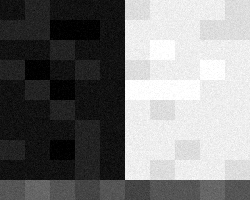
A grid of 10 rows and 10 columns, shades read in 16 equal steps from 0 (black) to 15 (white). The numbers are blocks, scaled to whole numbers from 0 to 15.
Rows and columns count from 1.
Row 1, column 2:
2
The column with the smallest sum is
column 3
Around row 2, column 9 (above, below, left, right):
14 14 14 13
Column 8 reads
14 14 14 14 15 14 14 13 14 5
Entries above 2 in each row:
5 5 5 5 5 5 5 5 5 10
